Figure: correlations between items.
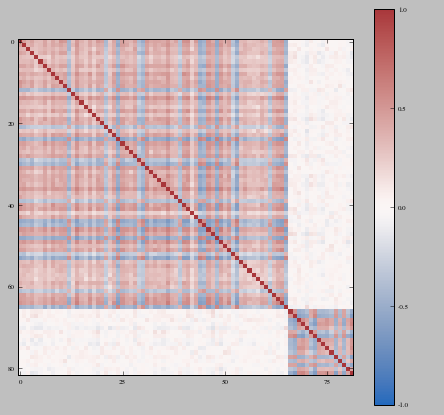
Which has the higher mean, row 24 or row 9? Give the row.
9
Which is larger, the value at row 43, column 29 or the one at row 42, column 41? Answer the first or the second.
the second
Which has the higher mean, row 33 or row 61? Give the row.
33
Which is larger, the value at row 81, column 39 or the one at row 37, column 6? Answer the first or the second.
the second
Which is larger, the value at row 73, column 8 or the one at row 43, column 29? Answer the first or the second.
the first
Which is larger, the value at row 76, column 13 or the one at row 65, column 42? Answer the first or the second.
the first
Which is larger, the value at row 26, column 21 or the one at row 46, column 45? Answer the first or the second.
the first
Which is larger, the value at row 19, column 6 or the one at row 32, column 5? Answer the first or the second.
the first
